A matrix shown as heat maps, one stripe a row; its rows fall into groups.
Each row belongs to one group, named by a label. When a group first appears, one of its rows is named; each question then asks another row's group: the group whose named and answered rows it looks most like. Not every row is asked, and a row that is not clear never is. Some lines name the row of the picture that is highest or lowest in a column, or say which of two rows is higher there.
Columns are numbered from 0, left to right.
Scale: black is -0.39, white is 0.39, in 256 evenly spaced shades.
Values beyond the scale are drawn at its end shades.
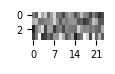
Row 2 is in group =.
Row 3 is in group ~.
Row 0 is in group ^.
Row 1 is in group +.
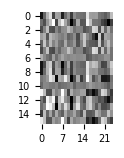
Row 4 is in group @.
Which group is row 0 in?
=
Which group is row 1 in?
^
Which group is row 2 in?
~
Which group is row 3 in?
@
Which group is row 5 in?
~
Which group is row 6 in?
+
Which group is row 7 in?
=
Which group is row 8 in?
=
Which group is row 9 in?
^
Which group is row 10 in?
=
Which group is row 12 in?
^
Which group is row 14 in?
@
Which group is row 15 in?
+
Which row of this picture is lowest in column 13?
9
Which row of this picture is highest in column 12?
13
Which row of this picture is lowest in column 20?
9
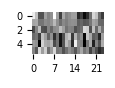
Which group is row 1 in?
+
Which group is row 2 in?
~
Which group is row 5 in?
^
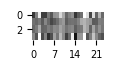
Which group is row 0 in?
~
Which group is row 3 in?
~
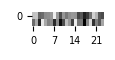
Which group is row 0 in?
+
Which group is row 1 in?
@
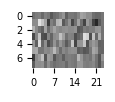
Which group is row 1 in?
^
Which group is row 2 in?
+
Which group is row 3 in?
~
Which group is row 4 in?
~
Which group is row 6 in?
=
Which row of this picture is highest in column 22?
3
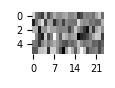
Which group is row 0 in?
+
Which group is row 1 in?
=
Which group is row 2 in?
@
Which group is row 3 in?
+
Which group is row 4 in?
^
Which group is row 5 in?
^
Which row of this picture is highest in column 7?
3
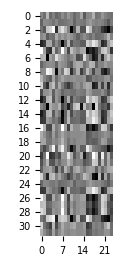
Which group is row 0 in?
~
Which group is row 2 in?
^
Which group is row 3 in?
@
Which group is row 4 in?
=
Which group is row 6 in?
@
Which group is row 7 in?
^
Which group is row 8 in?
^
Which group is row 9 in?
+
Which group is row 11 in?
=
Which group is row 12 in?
=
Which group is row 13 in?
@
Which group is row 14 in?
=
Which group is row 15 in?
=
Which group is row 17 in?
+
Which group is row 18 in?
+
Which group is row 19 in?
^
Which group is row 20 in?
~
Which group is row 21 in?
~
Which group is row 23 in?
@
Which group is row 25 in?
=
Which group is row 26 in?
+
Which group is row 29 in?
^
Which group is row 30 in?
+
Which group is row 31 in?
+
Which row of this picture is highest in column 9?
20
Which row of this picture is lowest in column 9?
13
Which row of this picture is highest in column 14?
6
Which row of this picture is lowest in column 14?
20
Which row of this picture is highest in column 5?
6
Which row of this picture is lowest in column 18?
23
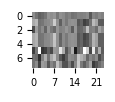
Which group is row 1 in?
+
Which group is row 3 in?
+
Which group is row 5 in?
~
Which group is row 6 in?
^
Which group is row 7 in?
^
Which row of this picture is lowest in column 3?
5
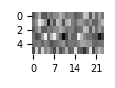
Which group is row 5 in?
@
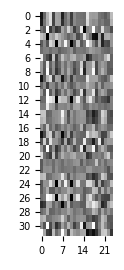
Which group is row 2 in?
~
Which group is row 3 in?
@
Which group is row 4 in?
^
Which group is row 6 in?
+
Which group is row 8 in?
~
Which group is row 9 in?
=
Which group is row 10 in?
^
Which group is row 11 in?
~
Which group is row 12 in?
^
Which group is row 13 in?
^
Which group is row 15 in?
+
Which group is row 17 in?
=
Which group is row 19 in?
~
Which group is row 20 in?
+
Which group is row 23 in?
+
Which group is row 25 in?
~
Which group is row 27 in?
=
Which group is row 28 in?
~
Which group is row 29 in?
+
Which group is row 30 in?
~
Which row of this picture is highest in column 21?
31
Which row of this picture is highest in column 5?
3
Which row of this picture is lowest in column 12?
3
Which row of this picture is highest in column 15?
4
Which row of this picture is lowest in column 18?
3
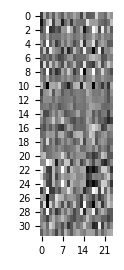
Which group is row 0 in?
@
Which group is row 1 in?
=
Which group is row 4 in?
~
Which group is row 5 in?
@
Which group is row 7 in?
@
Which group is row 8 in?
~
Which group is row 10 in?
@
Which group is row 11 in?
=
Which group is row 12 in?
=
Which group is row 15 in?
^
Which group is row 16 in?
=
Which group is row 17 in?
^
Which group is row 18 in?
~
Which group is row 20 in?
+
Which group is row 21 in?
^
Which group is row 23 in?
+
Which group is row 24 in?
+
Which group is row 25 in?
~
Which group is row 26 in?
@
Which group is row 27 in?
@
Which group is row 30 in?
@
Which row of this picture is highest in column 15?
1
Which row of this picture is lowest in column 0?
1
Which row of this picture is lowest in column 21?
21
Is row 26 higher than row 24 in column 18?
Yes
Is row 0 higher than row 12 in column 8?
Yes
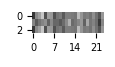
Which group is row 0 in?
=
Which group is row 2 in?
=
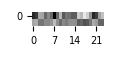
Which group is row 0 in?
=
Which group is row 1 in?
+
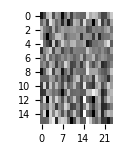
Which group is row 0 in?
=
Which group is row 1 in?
@
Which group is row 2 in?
+
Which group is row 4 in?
+
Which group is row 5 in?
=
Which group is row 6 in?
~
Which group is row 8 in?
=
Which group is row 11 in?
=
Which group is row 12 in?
@
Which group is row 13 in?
^
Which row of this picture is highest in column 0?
4
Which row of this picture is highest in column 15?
15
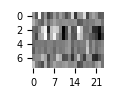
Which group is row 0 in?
~
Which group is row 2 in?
^
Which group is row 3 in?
^
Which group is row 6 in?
^
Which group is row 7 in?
+
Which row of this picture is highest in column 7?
3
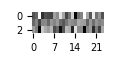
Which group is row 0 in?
~
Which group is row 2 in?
@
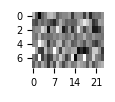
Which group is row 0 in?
@
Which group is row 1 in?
=
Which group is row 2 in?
^
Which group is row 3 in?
~
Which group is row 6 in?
~
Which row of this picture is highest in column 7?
5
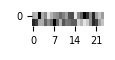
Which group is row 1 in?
=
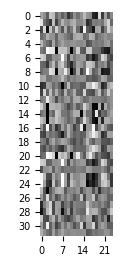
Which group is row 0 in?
@
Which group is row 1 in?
+
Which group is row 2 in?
@
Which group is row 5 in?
^
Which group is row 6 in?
+
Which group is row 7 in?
^
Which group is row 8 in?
^
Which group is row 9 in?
+
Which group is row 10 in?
=
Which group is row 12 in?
^
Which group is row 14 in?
@
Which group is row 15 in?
@
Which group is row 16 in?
~
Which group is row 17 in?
=
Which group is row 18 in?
^
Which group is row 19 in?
=
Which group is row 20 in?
^
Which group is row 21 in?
+
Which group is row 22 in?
=
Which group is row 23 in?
+
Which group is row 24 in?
+
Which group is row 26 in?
~
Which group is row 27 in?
=
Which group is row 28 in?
=
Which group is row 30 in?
~
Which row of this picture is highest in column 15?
8
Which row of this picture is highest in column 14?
2
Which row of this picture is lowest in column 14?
16
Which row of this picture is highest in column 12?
20
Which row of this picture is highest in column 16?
20
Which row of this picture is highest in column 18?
14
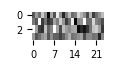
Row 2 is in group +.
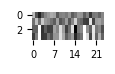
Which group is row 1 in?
@
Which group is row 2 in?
~
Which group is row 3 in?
~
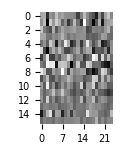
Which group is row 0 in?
@
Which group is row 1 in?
@
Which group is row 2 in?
+
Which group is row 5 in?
@
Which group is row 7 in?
^
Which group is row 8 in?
+
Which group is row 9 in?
~
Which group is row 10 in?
~
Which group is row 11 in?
^
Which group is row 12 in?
~
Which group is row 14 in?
=
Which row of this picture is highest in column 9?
6
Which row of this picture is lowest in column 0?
14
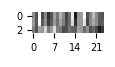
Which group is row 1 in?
~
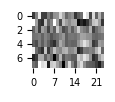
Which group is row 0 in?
~
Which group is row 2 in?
^
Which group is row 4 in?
=
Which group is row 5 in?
+
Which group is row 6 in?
=
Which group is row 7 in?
^
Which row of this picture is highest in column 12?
7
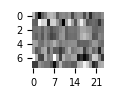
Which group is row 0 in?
@
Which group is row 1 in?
^
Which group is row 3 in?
=
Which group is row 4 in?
+
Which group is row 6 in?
+
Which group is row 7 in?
=
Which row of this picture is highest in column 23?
7
